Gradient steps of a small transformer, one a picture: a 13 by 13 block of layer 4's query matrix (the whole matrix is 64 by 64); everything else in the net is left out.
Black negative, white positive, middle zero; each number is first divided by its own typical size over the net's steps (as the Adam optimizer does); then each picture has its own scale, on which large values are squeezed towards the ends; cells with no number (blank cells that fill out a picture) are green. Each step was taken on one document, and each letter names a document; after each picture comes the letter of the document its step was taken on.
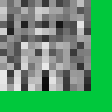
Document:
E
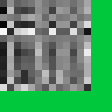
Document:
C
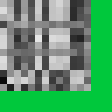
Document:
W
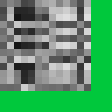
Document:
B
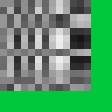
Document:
W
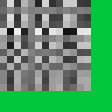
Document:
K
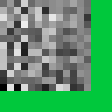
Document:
E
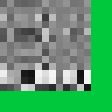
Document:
B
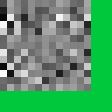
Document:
C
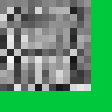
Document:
W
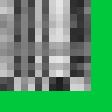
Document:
W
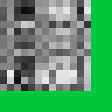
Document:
B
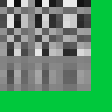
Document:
K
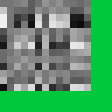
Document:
W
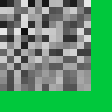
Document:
K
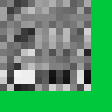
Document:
B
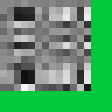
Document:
B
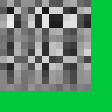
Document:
K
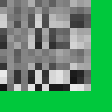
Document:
W
